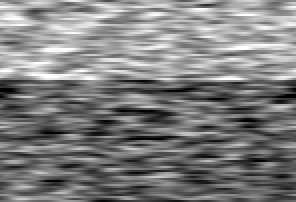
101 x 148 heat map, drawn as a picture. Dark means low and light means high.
The values follow a bell shape. Overall the values sit about 50% of the way up the scale. Streaks run across, left to right. A horizontal seam about 40% of the way down splits the table, and the top part is higher.
